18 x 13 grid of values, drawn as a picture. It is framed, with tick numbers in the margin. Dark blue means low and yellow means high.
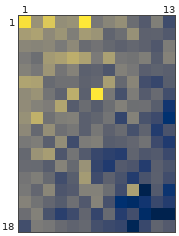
Stripes: none. Slope: up to the top left. Average level on the scale: 40%. Ninth with the lowest average: bottom right. Odd rows or columns: none.
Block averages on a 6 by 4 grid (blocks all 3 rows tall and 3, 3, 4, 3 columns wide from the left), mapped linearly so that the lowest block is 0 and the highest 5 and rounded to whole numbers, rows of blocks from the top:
5432 / 4432 / 4331 / 3221 / 3321 / 3210
